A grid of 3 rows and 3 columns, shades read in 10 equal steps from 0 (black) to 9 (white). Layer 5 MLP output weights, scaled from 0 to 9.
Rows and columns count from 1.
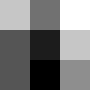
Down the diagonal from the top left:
7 1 5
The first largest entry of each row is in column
3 3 3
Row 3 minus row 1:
-4 -4 -4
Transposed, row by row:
7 3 3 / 4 1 0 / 9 7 5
